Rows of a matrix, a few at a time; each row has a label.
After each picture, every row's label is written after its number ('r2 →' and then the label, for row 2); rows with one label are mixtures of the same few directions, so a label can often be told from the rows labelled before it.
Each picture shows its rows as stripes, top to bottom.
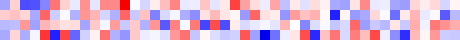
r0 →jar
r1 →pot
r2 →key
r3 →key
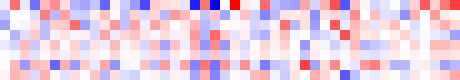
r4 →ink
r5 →key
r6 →pot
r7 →ink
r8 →key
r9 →key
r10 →key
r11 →ink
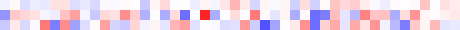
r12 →ink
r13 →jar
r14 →key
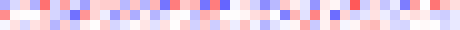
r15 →key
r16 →pot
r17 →key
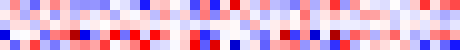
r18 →ink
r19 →key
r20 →pot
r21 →pot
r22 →ink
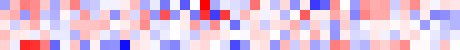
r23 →jar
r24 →key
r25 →ink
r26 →pot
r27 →jar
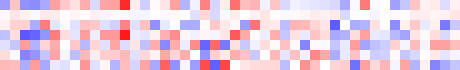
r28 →jar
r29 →ink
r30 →pot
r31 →jar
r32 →key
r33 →jar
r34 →key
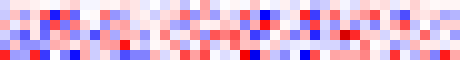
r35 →jar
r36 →key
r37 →key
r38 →ink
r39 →jar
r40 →pot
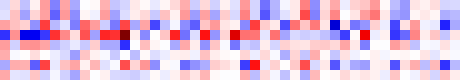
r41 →key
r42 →key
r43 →pot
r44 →jar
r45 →jar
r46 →pot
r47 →pot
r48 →pot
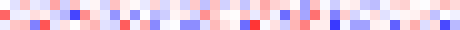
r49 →key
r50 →pot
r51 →pot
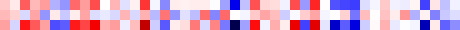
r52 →ink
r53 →key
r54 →ink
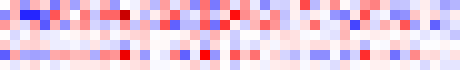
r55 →key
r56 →jar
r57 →key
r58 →ink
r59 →jar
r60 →jar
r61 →ink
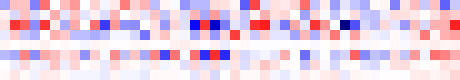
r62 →pot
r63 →key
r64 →ink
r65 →ink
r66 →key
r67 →key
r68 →key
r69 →ink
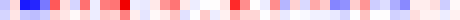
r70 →jar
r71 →jar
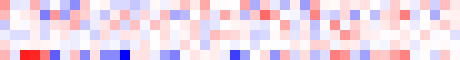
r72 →pot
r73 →key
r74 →pot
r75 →ink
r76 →jar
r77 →jar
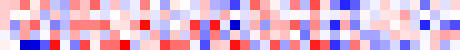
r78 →ink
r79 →key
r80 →ink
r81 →key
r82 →jar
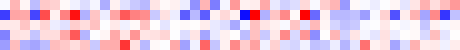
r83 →ink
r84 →pot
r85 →ink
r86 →pot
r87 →jar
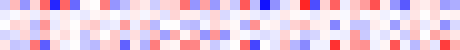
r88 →key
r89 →key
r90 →pot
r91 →key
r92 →pot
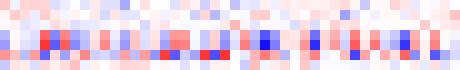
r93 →jar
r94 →ink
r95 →ink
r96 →key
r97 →key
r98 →key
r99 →pot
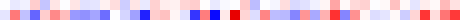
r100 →pot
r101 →ink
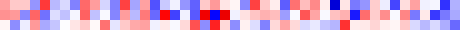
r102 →pot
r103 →key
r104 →ink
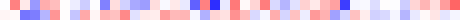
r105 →ink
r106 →jar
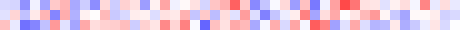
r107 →ink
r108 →key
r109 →jar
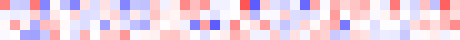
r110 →pot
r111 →pot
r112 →ink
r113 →jar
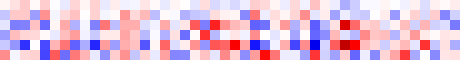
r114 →ink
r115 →pot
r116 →ink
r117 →jar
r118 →ink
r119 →key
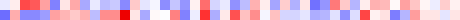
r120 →jar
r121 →jar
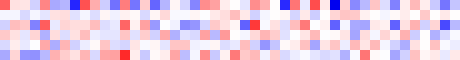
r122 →pot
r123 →ink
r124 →pot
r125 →key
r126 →key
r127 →jar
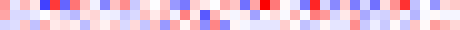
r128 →key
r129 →jar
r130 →key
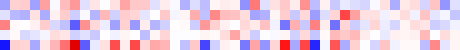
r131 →pot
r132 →ink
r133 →pot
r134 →ink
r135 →pot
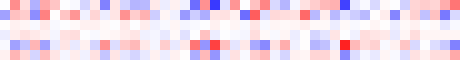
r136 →ink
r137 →pot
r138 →pot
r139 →jar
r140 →ink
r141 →ink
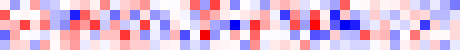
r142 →ink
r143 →pot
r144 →ink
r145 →jar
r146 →pot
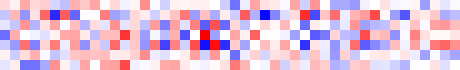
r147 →ink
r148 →key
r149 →key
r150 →jar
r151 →key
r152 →ink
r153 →jar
